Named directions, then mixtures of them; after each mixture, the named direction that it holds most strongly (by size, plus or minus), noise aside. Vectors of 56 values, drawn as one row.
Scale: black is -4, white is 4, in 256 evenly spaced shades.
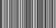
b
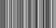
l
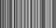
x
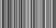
b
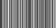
b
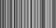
x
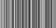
x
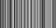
x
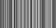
x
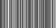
l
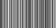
b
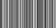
b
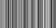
l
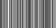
l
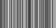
l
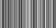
b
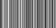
b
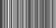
l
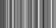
l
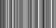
l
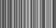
x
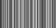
x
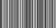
b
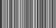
b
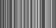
x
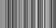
l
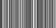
b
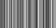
l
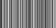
b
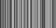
x
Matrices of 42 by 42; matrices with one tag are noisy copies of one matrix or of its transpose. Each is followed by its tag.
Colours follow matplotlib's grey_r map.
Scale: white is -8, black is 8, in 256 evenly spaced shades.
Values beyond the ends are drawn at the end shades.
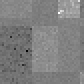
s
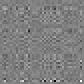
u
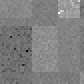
s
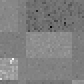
s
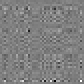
u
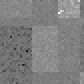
s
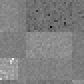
s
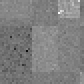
s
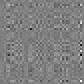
u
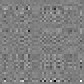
u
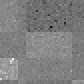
s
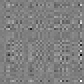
u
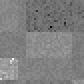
s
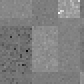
s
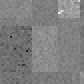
s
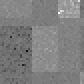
s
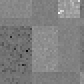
s
